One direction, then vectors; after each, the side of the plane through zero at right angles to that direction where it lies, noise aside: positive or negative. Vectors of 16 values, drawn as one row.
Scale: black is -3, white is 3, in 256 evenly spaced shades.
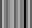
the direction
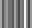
negative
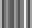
negative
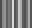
positive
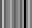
positive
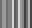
positive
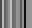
positive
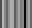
positive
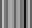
positive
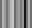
positive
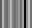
positive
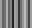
negative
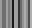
negative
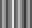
positive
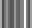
negative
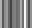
negative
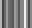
negative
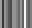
negative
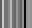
positive
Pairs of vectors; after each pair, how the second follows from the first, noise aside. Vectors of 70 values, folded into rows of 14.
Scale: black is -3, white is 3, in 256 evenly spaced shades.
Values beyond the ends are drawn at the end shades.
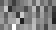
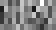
reversed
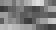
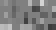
partly zeroed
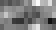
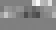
partly zeroed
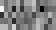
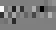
partly zeroed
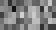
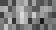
reversed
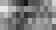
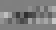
partly zeroed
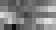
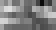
reversed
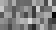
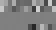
partly zeroed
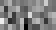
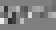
partly zeroed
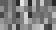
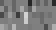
partly zeroed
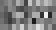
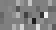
partly zeroed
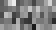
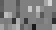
partly zeroed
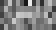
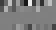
partly zeroed
